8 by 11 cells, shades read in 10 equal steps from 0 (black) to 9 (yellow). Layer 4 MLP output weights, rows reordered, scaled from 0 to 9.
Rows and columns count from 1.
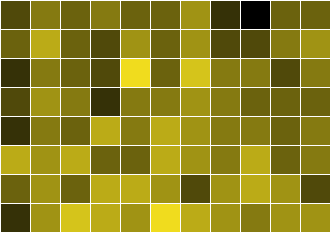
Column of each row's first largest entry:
7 2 5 2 4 1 4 6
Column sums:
27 46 40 38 46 46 48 37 36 36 38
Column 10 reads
4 5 3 4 4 4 6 6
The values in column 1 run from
2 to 7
